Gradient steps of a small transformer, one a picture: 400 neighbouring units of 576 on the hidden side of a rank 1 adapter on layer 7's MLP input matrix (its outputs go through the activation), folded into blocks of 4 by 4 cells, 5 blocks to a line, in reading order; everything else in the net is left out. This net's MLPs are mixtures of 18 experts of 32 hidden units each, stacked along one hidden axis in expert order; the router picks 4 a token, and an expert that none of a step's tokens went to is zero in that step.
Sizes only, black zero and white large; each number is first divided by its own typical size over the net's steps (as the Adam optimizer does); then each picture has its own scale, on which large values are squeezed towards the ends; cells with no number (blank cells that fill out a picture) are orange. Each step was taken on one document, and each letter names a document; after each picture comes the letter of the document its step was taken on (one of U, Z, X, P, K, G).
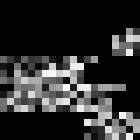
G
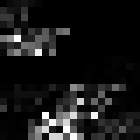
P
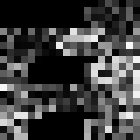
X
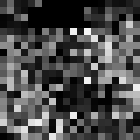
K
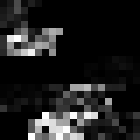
P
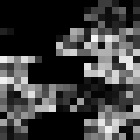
K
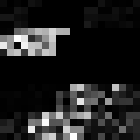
P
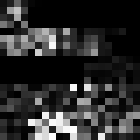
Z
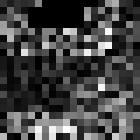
Z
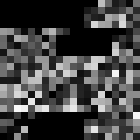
G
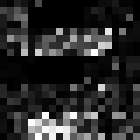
Z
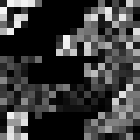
X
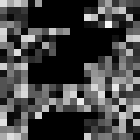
X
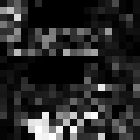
Z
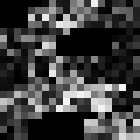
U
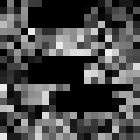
X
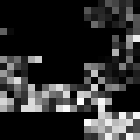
G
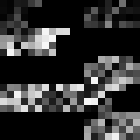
U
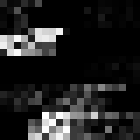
P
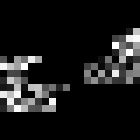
G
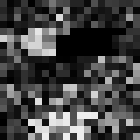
U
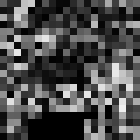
U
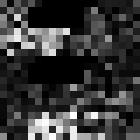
Z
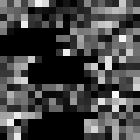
K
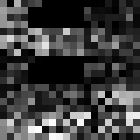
Z
